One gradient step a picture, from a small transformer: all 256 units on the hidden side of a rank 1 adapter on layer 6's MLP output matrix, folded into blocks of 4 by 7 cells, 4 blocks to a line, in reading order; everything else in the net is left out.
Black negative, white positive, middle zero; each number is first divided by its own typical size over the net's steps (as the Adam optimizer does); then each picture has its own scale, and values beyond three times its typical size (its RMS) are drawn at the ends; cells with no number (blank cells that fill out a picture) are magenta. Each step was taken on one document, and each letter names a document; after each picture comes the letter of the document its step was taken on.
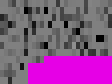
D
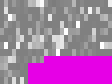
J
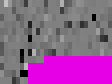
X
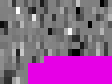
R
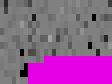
X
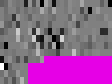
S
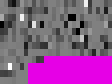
D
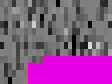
R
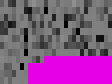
D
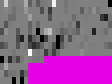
J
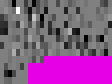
R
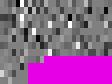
D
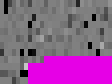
X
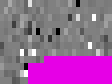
X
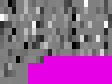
D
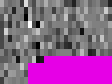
R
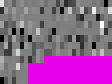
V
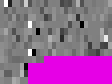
X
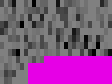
R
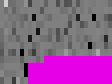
X
